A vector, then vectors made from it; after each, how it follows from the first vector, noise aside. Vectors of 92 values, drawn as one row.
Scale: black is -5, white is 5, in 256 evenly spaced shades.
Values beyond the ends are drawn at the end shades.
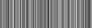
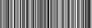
scaled up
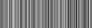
sign-scrambled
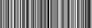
scaled up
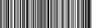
scaled up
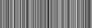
copied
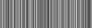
copied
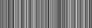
sign-scrambled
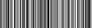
scaled up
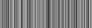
sign-scrambled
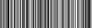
scaled up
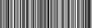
scaled up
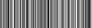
scaled up
